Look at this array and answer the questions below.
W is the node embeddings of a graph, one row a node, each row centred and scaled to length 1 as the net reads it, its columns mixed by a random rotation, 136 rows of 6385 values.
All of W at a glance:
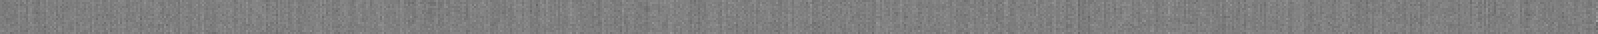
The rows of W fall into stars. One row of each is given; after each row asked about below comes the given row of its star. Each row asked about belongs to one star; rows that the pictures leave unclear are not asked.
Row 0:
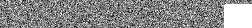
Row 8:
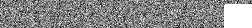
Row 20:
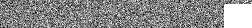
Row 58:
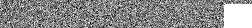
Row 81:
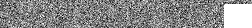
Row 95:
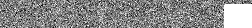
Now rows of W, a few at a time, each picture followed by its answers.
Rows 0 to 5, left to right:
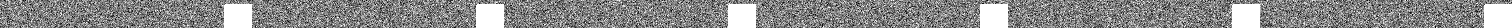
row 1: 8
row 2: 58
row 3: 20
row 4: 95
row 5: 0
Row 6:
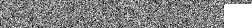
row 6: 81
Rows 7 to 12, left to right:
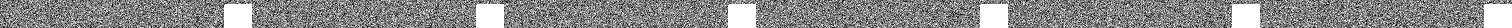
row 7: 20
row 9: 20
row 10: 58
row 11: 58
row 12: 58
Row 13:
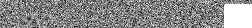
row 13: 0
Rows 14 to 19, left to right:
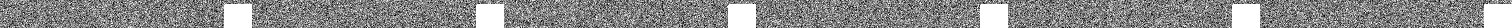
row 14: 95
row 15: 20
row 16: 0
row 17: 81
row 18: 58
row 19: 20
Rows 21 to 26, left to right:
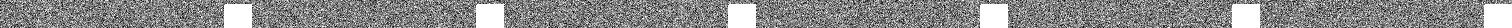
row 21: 81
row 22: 0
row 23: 0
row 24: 81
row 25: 95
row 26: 8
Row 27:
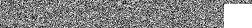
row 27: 81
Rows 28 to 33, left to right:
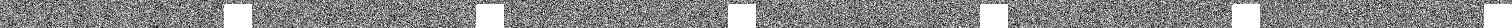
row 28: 95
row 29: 58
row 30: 58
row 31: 81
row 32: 0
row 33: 58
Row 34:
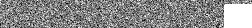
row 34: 20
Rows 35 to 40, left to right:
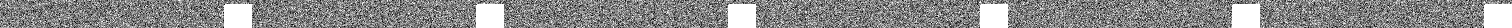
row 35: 0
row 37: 20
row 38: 95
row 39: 58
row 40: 0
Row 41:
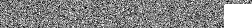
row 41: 20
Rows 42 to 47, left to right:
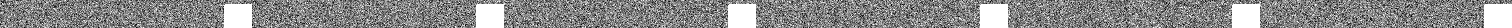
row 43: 20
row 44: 0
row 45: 95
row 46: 95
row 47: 58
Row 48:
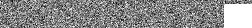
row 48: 58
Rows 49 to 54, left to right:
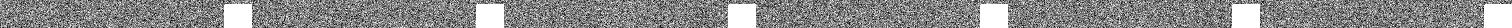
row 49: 20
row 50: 58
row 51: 95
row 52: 8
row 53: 58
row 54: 81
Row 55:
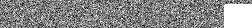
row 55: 8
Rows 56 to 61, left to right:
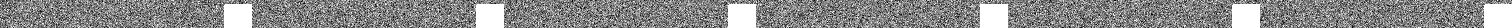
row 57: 95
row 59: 58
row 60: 0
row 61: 0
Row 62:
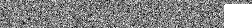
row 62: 0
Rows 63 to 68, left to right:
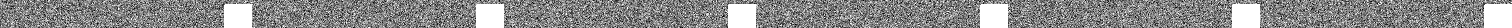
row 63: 20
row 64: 0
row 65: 81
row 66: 8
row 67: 8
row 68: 81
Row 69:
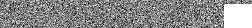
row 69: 81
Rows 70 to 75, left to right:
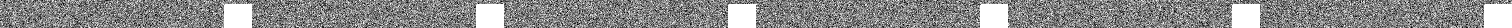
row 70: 0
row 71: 20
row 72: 81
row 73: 8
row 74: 95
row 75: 20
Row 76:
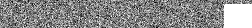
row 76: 58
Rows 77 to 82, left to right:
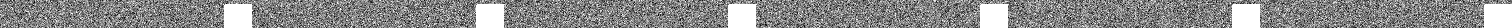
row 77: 20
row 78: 95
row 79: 8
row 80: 0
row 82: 8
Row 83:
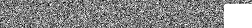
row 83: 20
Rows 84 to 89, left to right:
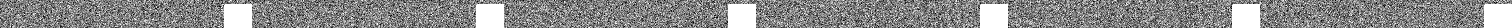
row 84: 95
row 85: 58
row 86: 58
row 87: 81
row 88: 81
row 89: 58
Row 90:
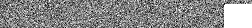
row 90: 20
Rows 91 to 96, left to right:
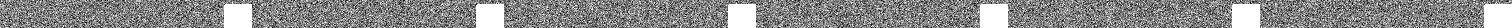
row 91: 0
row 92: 0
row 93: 95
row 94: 95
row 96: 0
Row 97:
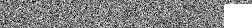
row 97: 8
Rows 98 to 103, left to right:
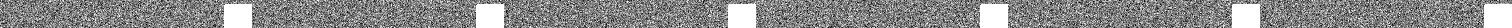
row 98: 8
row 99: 0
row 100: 95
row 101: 0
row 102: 81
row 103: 0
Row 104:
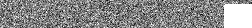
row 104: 0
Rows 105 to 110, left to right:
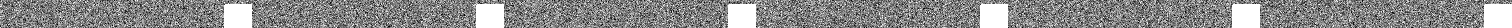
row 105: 8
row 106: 95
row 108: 0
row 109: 81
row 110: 20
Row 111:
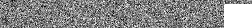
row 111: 8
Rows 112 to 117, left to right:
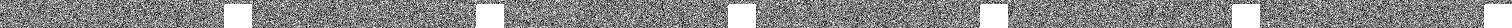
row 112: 8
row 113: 58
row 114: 0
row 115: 81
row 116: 95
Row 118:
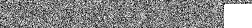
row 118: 81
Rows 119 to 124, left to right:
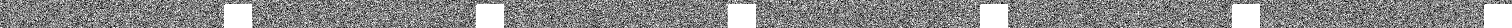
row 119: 0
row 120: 95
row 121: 95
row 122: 81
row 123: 95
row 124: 81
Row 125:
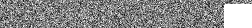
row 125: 20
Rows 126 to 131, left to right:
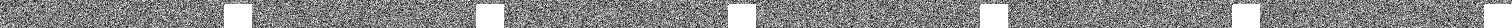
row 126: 8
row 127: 8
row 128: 0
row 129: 20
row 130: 8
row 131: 20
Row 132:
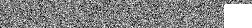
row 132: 0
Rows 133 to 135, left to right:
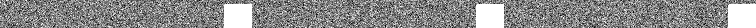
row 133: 58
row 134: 8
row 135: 95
